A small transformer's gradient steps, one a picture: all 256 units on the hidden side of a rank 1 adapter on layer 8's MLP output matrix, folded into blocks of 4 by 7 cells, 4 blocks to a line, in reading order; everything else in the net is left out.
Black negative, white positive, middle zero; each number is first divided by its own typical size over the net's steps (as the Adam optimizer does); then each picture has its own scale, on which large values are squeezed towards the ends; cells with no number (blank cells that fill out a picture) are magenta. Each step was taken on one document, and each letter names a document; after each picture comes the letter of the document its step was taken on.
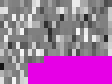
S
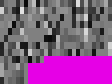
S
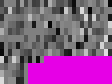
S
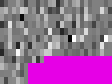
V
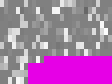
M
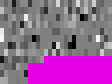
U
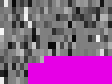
U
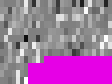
V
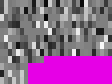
S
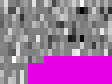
V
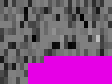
U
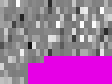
V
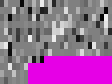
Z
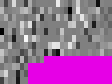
U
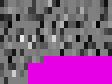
Z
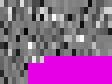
Z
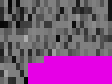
S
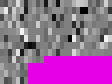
V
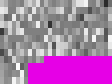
S
